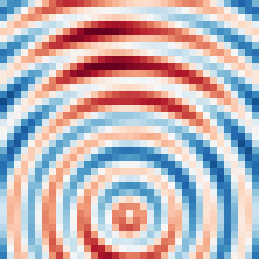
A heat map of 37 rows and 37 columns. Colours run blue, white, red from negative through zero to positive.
Odd rows or columns: none. Rings: centred on the bottom middle. Ninth with the highest average: top middle. Average level on the scale: 50%. Lone odd cells: none.
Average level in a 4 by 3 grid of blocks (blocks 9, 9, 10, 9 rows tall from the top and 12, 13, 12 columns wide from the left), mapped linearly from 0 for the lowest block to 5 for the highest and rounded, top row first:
3 5 2 | 2 5 3 | 1 1 0 | 3 4 1
